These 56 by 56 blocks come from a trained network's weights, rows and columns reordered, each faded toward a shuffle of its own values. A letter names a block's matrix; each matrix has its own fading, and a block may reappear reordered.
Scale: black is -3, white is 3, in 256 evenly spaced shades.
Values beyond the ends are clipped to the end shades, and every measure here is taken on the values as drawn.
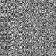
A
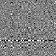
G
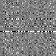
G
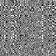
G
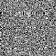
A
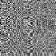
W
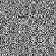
W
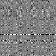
G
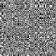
G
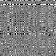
G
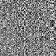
A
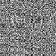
A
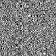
A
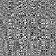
G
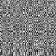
W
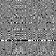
G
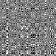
G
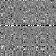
G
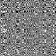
G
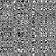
G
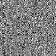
A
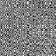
G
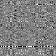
G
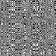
G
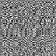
W
